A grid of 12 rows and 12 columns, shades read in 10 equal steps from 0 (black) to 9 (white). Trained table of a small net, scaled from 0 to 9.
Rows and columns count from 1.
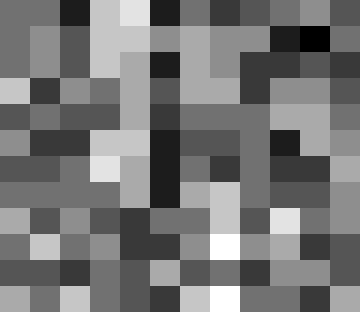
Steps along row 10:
up down up down same up up down up down up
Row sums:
46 52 46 54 49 46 45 51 54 54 43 58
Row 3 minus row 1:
0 1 2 0 -2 0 2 3 -1 -2 -2 -1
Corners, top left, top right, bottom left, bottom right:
4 3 6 6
